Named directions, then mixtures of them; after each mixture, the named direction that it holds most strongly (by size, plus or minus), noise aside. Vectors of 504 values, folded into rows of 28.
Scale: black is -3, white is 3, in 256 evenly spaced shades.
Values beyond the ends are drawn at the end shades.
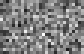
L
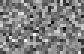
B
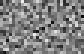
B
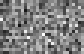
L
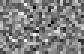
B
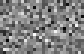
B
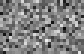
B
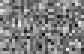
L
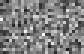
L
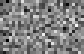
L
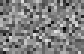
B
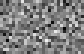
B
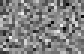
B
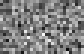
L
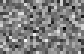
B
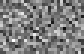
B
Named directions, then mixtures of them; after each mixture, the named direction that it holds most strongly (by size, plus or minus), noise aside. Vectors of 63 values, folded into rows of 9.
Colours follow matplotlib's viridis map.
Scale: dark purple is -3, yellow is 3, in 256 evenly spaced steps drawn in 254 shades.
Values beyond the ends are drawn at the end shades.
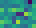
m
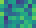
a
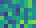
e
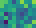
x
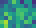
x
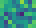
x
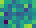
x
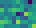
m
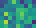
x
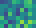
e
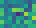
m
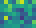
a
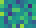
a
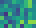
e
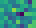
m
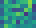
m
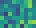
e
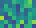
e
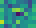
m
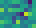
m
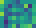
a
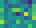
m
